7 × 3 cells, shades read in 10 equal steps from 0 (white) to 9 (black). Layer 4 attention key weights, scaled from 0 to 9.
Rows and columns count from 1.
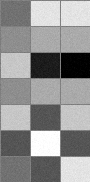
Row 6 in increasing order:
0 6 6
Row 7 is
5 6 1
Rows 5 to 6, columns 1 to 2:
2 6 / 6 0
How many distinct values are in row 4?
2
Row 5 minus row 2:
-2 3 -1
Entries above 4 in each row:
1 0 2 0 1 2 2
